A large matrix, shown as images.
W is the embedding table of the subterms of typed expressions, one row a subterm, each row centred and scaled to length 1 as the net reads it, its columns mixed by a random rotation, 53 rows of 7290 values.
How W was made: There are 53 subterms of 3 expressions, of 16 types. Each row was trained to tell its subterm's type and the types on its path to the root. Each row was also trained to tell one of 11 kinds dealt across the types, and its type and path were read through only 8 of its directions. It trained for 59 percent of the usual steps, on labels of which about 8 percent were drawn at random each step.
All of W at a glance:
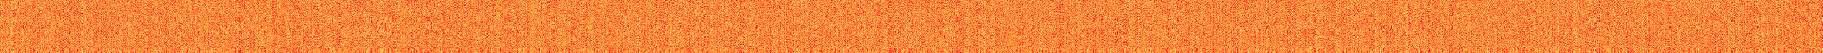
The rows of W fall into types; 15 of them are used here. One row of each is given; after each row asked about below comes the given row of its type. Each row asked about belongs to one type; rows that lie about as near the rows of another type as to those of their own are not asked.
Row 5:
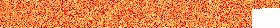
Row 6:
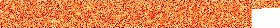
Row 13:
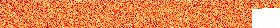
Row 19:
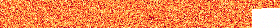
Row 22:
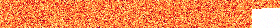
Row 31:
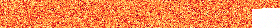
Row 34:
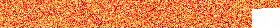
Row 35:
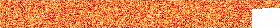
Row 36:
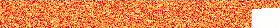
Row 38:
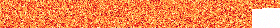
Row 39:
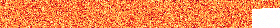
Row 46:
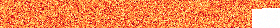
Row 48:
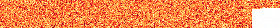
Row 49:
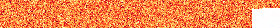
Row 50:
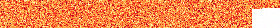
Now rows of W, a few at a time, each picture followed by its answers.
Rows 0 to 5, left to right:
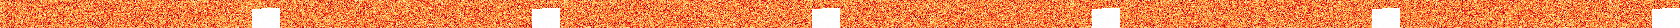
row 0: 46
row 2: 31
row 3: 19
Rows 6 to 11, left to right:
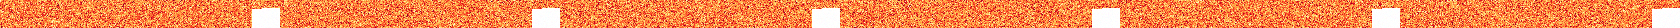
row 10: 13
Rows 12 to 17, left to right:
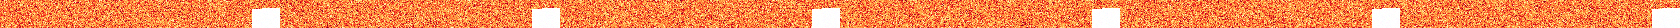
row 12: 5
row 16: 36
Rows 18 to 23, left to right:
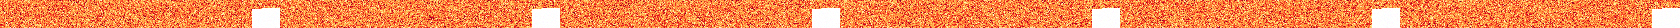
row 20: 31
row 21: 31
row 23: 13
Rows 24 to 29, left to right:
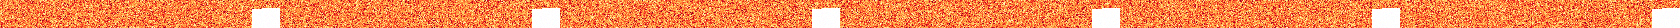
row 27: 35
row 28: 34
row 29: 22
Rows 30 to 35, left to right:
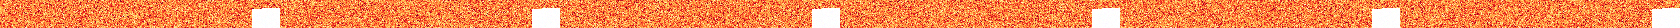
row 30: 36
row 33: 19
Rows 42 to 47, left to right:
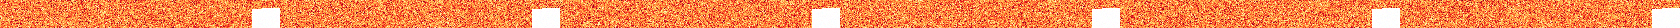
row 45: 22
